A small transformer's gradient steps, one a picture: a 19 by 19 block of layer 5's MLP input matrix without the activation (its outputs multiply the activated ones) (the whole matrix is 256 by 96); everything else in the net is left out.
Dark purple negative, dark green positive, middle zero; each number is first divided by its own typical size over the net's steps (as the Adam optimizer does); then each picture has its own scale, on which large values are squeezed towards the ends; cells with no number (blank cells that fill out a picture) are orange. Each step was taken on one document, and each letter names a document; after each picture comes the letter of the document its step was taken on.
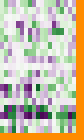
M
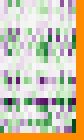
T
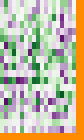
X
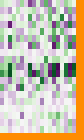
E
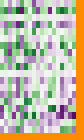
M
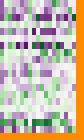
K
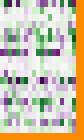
T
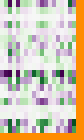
T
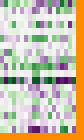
X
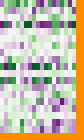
X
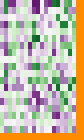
X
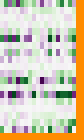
T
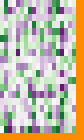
X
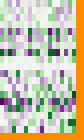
T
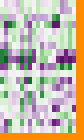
X
